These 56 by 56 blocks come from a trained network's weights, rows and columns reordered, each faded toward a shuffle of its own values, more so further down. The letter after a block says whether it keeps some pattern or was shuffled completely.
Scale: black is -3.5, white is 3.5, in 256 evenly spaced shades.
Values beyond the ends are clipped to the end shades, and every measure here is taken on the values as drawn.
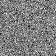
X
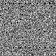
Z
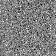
X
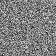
X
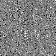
Z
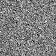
X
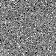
X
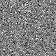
Z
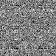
Z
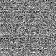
Z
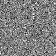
Z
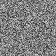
Z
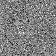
X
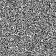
Z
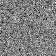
X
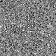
Z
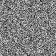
Z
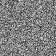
X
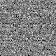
Z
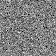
X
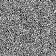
Z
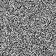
X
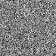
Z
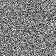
X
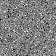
X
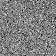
X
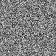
Z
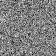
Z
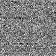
Z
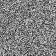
X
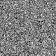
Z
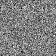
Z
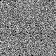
Z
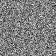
Z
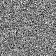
X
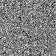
X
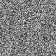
Z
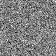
X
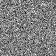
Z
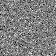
X
